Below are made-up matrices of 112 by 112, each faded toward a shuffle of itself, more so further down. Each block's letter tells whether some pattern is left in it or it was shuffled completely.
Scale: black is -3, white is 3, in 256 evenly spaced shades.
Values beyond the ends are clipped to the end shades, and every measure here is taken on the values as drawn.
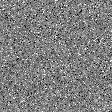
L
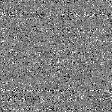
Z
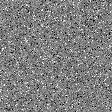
L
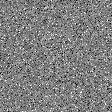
L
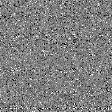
Z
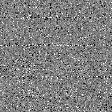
Z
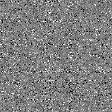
Z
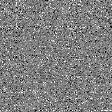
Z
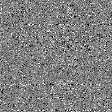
Z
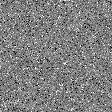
L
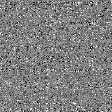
Z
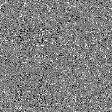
Z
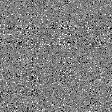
Z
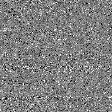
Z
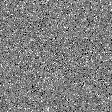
L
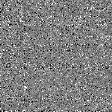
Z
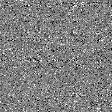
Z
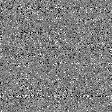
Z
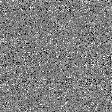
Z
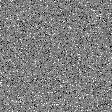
L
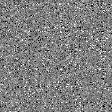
Z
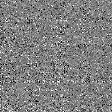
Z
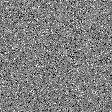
L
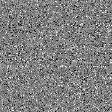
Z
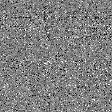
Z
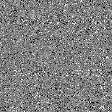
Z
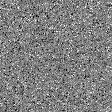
L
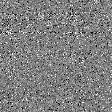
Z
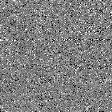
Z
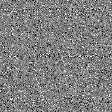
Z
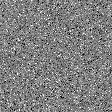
L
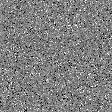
L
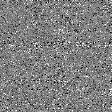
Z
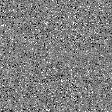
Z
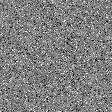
L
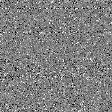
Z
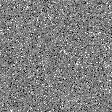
L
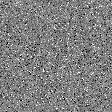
L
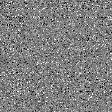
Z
